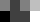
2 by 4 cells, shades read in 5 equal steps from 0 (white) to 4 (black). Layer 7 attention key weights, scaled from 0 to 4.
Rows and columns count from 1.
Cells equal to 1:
1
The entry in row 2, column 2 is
3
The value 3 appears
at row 1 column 2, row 2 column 2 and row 2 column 3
